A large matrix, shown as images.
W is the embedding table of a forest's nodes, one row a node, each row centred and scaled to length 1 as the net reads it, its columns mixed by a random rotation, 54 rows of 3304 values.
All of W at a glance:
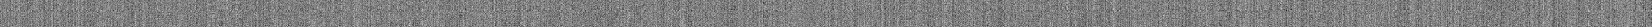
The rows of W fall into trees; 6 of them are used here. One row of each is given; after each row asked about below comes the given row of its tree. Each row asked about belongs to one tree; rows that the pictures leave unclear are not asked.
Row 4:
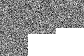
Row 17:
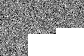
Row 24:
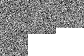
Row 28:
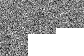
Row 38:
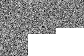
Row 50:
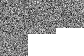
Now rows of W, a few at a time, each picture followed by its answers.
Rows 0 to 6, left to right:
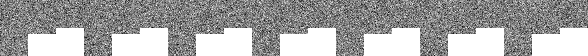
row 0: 17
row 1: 28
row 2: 28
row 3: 50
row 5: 38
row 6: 38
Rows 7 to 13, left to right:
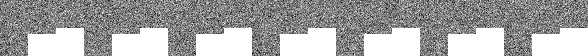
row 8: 50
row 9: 24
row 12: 17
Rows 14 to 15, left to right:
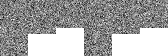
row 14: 17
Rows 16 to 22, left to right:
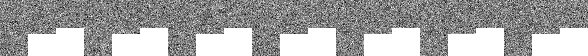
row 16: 28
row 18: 28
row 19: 28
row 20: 50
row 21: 50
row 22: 4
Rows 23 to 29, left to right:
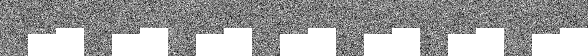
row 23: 50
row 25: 38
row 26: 4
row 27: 28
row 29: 38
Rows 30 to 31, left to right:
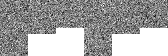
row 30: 24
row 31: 38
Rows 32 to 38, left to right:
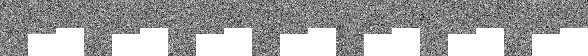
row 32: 50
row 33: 38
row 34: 38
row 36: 28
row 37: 17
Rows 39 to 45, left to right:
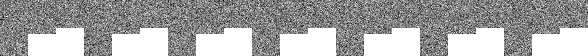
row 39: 17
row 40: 28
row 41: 50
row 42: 50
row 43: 38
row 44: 28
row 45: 4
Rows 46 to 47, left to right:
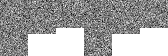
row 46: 50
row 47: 4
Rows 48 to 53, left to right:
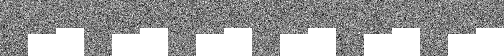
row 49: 50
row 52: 28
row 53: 38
